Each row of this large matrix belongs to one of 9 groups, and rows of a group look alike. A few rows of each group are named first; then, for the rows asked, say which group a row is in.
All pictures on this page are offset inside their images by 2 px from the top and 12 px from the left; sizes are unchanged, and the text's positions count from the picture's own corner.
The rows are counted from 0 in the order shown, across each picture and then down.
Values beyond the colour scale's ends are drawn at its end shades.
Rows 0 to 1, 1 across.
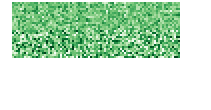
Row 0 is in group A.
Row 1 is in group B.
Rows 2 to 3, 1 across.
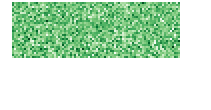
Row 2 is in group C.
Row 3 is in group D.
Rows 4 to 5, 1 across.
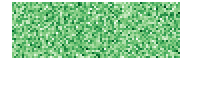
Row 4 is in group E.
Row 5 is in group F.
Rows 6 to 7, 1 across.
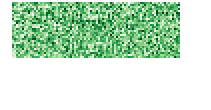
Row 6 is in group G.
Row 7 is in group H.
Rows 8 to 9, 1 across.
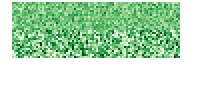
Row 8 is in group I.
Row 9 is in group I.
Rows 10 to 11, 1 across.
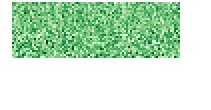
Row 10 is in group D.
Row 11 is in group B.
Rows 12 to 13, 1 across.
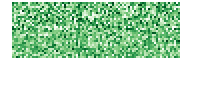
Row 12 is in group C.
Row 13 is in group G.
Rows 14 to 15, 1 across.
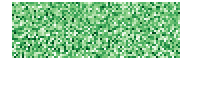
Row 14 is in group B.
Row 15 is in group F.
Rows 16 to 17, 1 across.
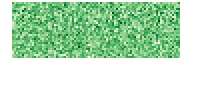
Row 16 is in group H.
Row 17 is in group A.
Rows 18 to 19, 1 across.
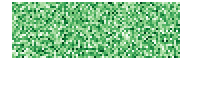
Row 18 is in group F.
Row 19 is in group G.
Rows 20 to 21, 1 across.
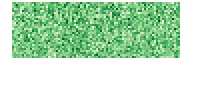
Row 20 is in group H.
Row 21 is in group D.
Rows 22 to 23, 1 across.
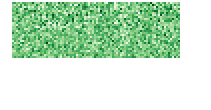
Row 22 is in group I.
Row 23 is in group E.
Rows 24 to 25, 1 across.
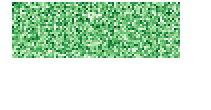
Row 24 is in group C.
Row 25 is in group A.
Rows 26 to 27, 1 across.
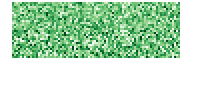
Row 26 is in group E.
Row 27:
C
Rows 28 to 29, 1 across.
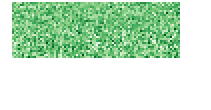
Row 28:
G
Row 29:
E
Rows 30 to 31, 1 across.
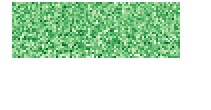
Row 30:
D
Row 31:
A
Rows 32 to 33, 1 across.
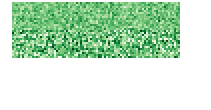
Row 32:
H
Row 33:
G
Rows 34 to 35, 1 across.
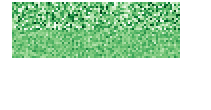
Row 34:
I
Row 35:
G
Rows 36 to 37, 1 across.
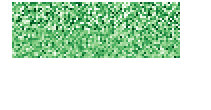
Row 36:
E
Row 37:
I
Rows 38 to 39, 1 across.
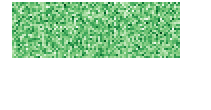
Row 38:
C
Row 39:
I
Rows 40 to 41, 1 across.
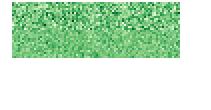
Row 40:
B
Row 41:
E
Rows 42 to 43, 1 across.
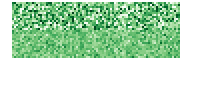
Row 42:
I
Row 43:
E
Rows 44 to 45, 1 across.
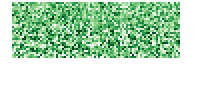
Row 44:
B
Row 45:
A
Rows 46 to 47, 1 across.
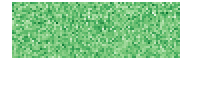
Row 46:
G
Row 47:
D
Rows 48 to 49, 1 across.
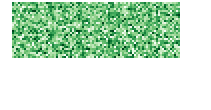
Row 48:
A
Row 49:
A
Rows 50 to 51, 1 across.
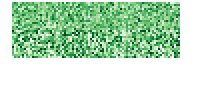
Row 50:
I
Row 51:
D
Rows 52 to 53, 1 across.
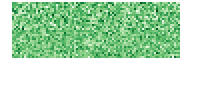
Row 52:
F
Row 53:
C
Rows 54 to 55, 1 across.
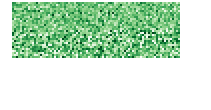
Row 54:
F
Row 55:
G
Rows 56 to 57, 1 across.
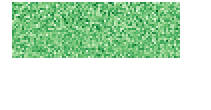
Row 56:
F
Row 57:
G
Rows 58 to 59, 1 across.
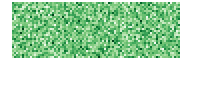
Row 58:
F
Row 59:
F
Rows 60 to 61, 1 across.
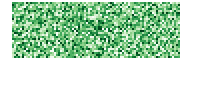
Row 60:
G
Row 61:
F
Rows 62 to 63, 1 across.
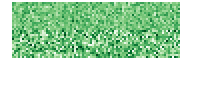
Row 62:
D
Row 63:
C
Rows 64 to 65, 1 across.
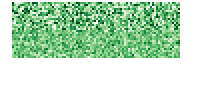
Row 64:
D
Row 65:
A
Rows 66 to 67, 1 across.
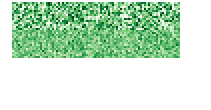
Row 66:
I
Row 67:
I
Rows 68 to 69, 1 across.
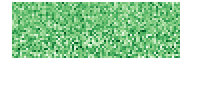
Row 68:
I
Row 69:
C
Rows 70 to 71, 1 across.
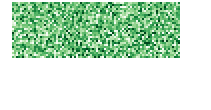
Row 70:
H
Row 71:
G
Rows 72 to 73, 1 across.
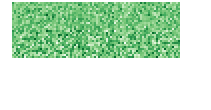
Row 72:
E
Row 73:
A
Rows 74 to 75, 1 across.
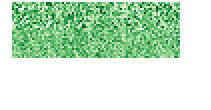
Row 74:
I
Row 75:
D
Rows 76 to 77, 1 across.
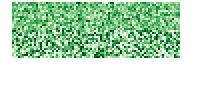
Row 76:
A
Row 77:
I
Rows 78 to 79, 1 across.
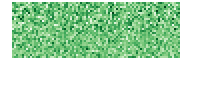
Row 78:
H
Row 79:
F
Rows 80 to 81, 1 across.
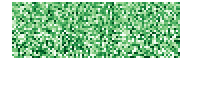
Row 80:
H
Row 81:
B
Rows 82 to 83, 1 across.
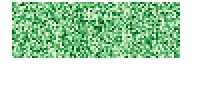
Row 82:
G
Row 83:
D
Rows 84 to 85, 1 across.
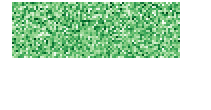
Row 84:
G
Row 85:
B
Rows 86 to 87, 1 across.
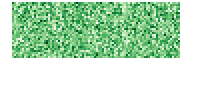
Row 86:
D
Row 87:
E
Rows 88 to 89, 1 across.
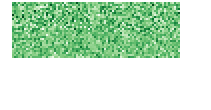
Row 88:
B
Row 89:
F
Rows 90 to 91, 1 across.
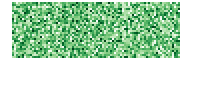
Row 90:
D
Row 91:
D
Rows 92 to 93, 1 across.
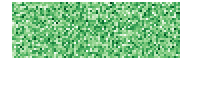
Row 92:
G
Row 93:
H
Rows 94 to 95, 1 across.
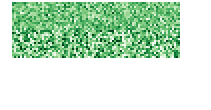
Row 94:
C
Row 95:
D
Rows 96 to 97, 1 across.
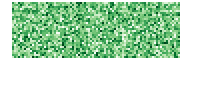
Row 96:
A
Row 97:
D
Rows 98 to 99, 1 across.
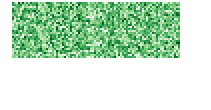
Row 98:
A
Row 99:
A
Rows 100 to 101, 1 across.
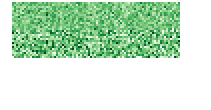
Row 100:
E
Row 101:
B
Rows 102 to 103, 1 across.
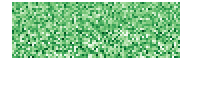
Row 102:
C
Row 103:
C
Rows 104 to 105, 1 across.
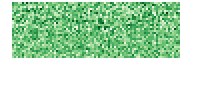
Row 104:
G
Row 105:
A
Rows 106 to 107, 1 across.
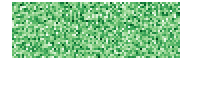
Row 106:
G
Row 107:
F
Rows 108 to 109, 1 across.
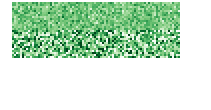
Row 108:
D
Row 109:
F
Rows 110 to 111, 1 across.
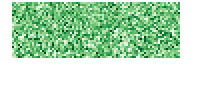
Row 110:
B
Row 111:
I
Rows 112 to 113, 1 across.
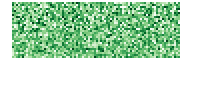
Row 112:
B
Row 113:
G
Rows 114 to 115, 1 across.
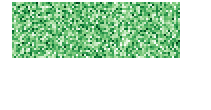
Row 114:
D
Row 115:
E
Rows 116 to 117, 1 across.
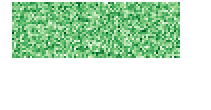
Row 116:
A
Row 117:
C
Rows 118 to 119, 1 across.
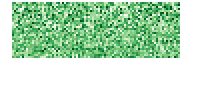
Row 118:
I
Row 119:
G
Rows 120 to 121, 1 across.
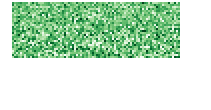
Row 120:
C
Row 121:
C
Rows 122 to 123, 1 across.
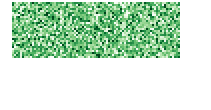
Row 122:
E
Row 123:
F
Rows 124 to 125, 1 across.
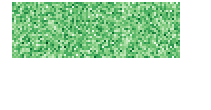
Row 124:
D
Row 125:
E
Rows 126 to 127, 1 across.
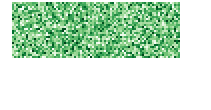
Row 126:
I
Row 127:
B
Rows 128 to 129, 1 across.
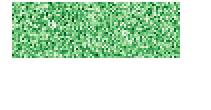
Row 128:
B
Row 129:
C
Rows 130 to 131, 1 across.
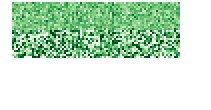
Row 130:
H
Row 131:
B
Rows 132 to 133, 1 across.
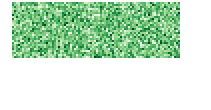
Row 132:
B
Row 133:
E
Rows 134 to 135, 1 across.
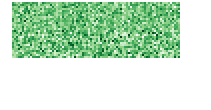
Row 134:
D
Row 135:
I
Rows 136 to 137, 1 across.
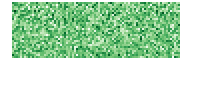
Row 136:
F
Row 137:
C
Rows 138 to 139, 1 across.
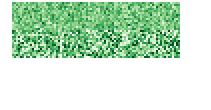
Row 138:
I
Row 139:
E
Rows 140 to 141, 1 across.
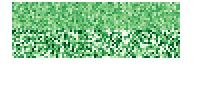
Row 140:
D
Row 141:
E
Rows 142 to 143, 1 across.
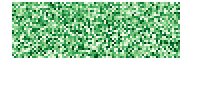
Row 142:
B
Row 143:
E
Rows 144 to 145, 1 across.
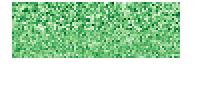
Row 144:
A
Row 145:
C
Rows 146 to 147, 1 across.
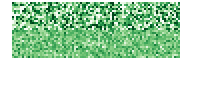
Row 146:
H
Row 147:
C
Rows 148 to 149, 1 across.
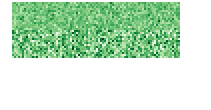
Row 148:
H
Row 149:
D
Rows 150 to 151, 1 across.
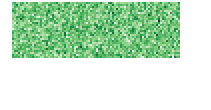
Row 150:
H
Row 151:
C
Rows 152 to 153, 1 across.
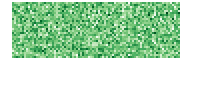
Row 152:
D
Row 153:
G
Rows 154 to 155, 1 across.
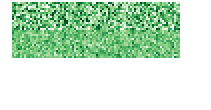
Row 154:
F
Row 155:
C
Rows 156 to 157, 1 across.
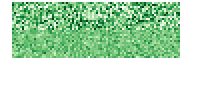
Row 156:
G
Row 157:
B
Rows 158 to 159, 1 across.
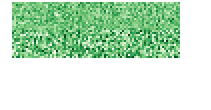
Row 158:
H
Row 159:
G
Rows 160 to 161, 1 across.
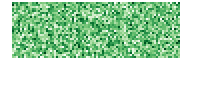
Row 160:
C
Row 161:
A
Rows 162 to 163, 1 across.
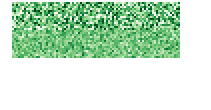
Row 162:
H
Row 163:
I
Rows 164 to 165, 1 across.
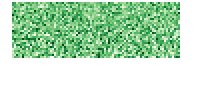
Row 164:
B
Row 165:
F
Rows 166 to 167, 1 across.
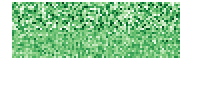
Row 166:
I
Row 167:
G
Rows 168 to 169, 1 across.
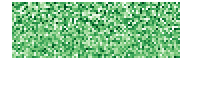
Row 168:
C
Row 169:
G
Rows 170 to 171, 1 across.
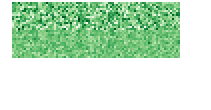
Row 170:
A
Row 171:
A
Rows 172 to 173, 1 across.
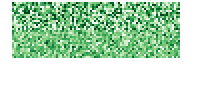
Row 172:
D
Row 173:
E
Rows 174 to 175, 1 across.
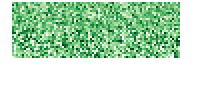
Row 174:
C
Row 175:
D
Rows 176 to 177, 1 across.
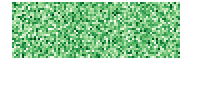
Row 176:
F
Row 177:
F
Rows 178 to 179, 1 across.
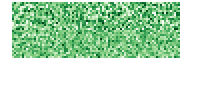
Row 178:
G
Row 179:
F
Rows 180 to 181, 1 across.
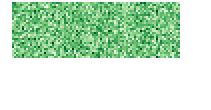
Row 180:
F
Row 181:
F
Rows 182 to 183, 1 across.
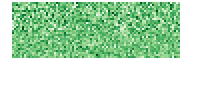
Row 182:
F
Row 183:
C
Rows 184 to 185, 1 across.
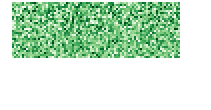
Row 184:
H
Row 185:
F
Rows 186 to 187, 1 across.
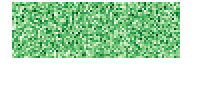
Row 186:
H
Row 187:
I
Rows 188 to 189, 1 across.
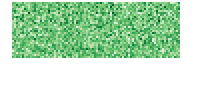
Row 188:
H
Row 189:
G
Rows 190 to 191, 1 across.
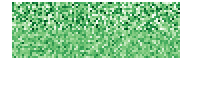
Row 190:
D
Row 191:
E
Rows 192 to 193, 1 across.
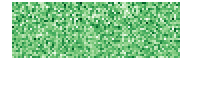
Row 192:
C
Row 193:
B
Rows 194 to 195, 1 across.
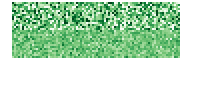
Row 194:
F
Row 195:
D
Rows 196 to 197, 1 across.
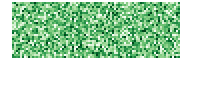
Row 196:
H
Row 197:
C
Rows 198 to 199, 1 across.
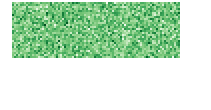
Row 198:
B
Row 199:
E
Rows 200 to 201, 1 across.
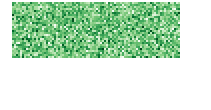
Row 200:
B
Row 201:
F
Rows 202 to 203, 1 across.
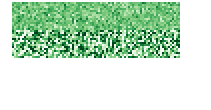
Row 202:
C
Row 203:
H
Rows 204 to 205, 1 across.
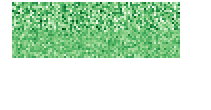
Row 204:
D
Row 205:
A
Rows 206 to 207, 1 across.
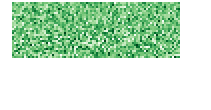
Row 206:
H
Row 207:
C
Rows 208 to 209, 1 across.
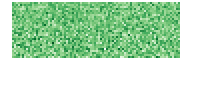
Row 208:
B
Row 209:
F
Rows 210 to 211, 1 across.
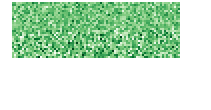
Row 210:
D
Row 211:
I
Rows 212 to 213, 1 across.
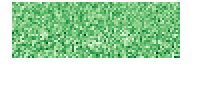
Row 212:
H
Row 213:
C
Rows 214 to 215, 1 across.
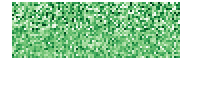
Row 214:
B
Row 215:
C
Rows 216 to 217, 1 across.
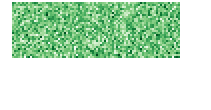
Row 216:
E
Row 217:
C
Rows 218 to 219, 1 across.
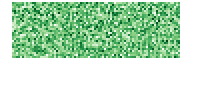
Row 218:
H
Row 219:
G
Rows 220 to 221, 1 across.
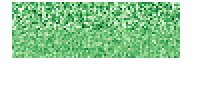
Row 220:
I
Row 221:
G
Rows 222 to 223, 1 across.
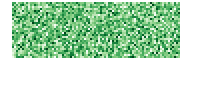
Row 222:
B
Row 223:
H
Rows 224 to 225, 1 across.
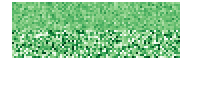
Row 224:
I
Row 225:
B
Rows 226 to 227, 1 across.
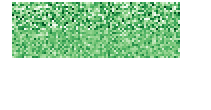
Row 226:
B
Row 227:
B
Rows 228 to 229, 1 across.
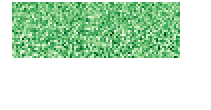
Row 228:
A
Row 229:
H
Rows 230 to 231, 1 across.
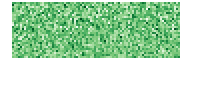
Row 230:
C
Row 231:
I
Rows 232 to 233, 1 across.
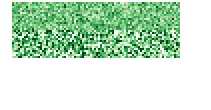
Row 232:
C
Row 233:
I
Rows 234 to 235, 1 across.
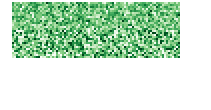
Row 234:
A
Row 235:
I
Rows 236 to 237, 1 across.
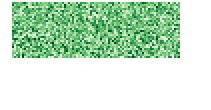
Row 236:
C
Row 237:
F
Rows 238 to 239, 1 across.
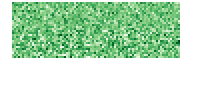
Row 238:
F
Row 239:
A
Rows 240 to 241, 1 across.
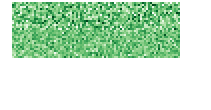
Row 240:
G
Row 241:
H
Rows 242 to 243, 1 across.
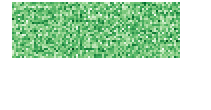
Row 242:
G
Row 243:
G
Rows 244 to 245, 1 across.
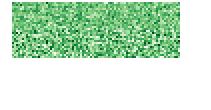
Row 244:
A
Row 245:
B
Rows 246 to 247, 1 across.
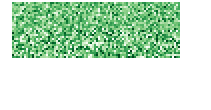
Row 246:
H
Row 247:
C
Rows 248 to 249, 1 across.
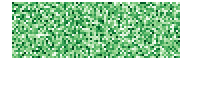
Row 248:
F
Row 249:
B
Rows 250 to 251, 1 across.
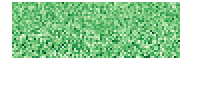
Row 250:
I
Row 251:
B
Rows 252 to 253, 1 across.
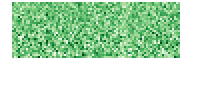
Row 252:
E
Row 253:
I
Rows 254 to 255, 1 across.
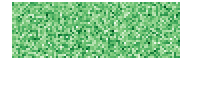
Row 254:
E
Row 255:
A
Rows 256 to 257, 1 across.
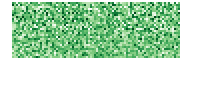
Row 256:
B
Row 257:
I
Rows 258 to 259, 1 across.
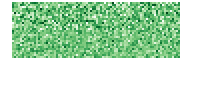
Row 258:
G
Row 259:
E
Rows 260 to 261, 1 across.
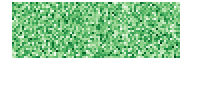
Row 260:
F
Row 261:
I
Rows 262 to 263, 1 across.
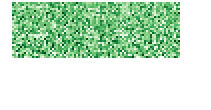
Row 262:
B
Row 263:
B
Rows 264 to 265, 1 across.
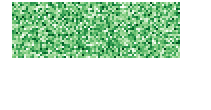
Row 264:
B
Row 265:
A
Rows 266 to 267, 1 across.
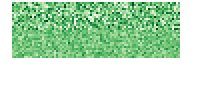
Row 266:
C
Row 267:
I
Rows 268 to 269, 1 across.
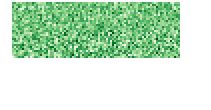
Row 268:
I
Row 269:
H
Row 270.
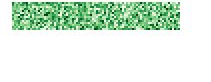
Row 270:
E
